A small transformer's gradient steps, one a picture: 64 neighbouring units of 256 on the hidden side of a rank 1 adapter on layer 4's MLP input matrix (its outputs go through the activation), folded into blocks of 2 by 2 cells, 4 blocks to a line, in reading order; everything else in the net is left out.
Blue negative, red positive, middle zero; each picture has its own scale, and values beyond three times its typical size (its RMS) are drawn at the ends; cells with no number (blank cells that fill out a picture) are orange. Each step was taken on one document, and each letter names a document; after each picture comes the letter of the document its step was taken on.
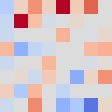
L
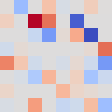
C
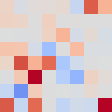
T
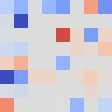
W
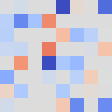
W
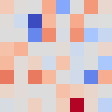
C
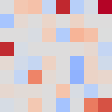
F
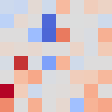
F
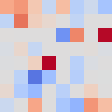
L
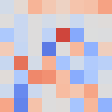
T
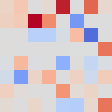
C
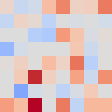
F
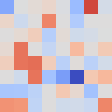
T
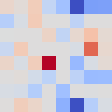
L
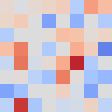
T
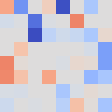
C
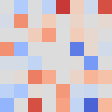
F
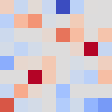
L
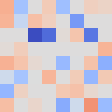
C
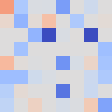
C
